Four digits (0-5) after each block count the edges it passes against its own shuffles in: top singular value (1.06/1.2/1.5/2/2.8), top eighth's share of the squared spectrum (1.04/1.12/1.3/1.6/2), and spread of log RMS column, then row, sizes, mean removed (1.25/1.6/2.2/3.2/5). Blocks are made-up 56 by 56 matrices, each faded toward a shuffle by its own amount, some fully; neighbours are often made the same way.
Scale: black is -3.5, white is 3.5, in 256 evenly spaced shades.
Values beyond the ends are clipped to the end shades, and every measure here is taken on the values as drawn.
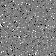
1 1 0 0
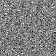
0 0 0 0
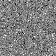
0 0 0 0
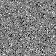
0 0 0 0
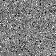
0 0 0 0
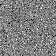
0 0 0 0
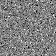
0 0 0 0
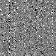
2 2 2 0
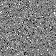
0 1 0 0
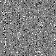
1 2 2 0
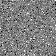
0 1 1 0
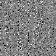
1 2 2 0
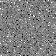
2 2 0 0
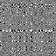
4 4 2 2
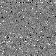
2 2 0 1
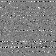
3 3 0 3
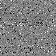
1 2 0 2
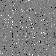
3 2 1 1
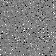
2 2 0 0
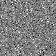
0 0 0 0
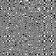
4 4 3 2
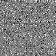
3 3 0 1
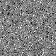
2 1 0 0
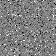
1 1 0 0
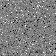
1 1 0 0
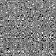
4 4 2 2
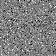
1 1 0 0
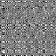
4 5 3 3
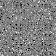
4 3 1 1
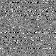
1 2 0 3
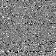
2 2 0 2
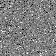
0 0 0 1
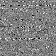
2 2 0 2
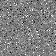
0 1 0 1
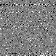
2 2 0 2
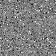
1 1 0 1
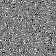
1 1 0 1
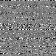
2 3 0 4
